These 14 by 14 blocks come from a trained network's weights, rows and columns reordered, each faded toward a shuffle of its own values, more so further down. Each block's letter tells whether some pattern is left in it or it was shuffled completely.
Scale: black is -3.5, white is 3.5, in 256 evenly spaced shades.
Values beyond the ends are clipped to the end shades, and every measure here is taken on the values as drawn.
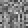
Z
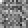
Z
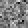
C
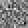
C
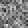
C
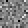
C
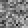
C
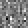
Z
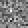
C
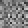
Z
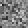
C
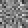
Z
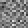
Z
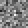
C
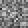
C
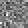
Z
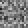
Z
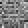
Z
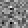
Z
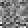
Z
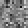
Z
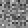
Z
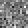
C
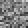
Z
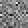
Z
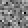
C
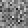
C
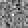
C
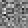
Z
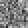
C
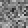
C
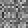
Z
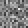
Z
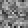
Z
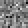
C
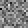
C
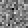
C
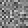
Z
